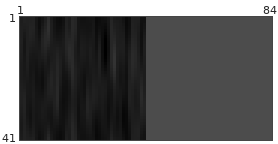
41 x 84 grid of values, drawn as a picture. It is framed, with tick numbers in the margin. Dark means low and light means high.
The table splits into one row of 2 panels. Panel 1,1: very low, streaked downward, faint in contrast. Panel 1,2: low, flat.
